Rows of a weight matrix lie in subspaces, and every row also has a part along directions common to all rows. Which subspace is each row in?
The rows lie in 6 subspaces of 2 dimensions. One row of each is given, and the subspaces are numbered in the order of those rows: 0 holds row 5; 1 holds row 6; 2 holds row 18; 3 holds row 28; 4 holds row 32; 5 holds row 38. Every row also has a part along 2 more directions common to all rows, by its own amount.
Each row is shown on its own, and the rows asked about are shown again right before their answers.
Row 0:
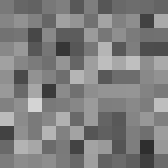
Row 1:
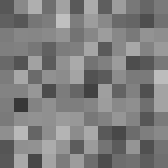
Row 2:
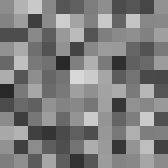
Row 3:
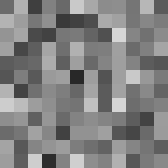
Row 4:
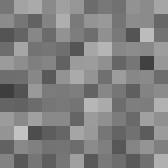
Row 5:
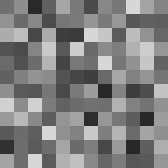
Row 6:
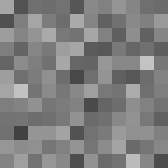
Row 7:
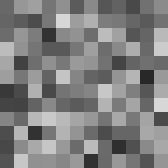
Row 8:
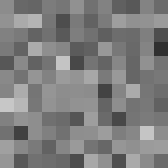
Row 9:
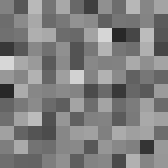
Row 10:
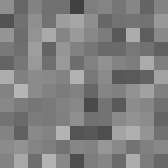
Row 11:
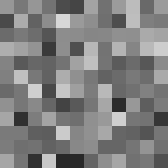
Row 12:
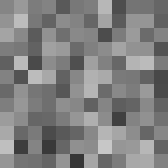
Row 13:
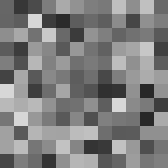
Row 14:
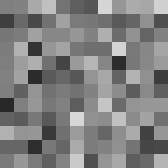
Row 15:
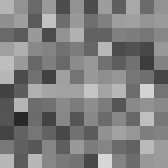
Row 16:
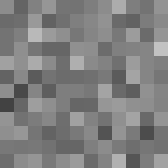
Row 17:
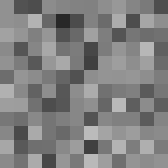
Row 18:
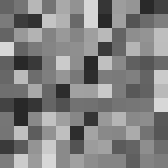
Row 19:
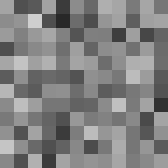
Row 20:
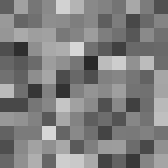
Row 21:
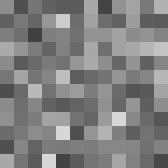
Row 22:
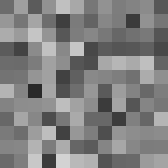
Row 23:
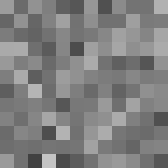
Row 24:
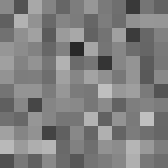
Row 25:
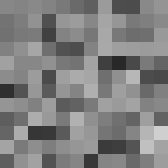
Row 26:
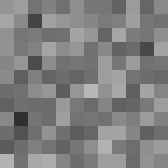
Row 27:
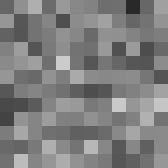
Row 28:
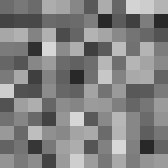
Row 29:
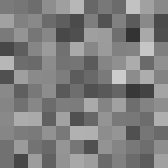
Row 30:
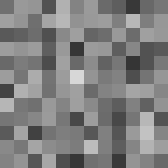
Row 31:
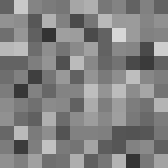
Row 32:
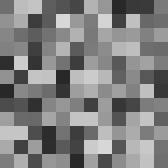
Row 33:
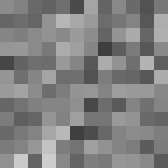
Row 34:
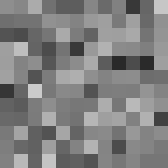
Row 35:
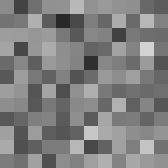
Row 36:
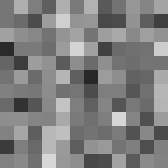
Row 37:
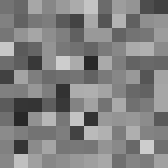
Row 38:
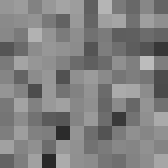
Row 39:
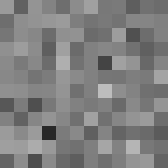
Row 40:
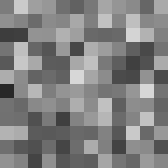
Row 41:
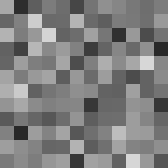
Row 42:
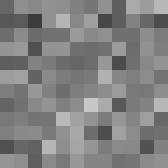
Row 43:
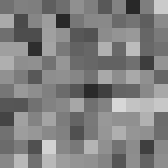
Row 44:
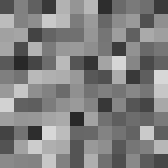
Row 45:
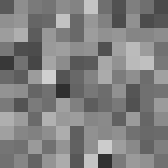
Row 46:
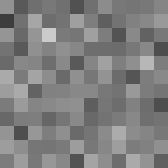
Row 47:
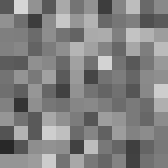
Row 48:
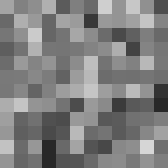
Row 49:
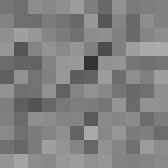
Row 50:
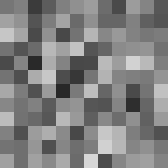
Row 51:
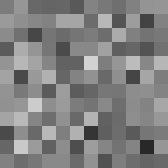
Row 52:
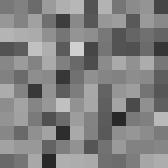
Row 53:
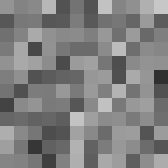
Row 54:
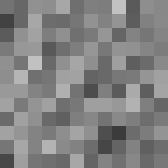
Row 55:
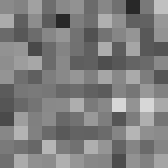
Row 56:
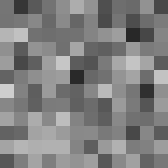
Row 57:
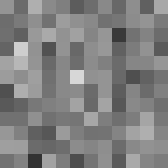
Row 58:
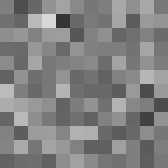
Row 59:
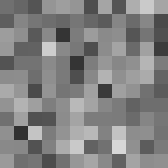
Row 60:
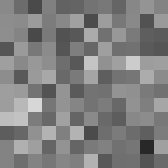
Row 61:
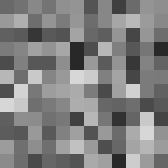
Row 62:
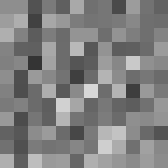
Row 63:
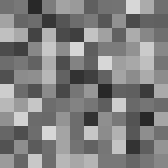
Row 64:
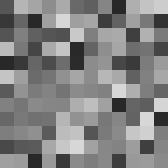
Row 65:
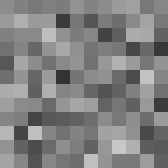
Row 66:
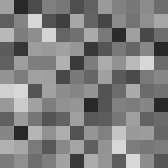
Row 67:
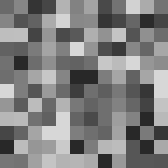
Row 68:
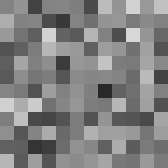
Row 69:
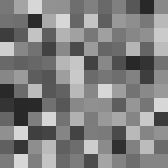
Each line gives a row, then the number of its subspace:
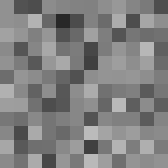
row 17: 2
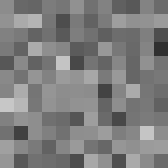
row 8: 3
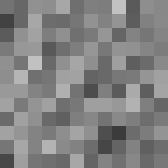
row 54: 4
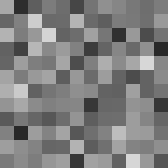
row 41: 1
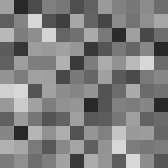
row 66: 1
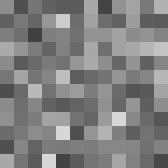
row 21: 5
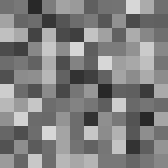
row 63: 0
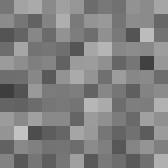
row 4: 1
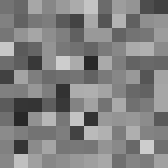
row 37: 2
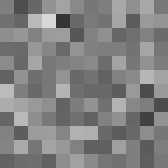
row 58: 4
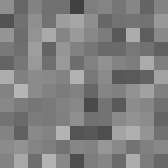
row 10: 1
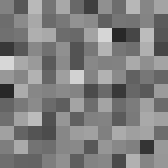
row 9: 1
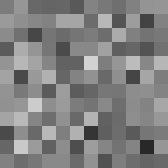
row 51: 2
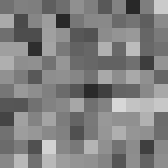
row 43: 5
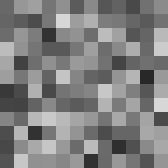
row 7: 0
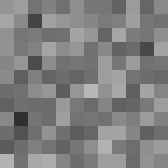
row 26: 4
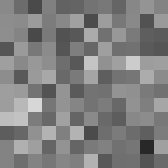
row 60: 2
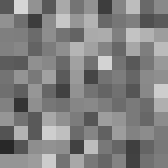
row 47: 0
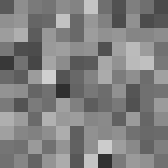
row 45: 4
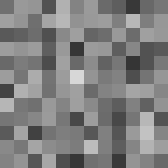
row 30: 3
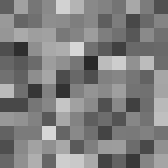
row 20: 5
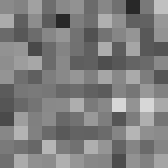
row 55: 5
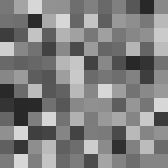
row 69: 2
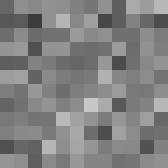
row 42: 3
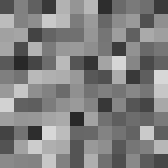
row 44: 3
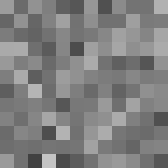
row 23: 5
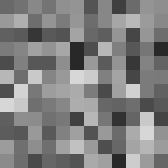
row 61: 3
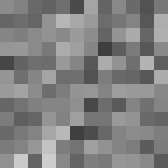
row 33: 1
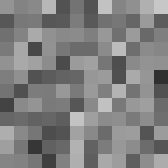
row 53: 3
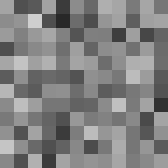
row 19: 3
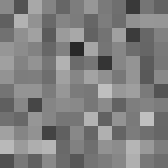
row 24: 0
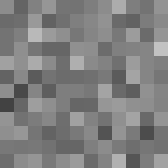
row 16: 3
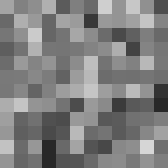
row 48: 5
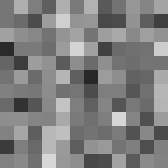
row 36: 2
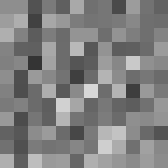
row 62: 4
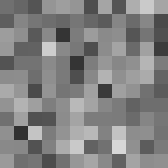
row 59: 3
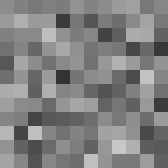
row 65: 0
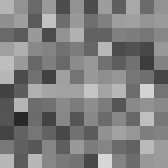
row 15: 4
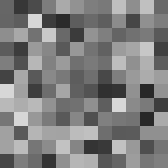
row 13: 4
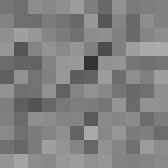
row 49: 2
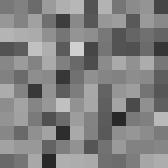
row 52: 5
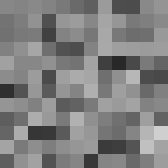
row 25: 0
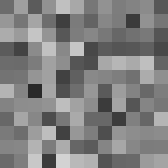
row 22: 5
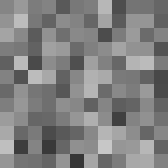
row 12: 4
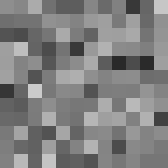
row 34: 5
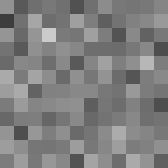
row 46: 1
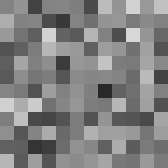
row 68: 0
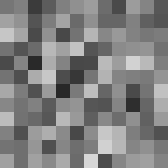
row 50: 4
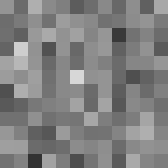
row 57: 1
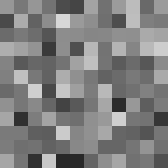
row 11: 5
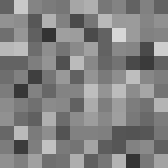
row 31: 1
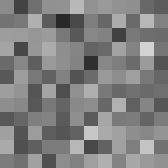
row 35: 2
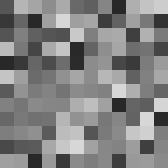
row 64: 3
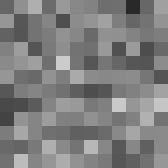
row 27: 5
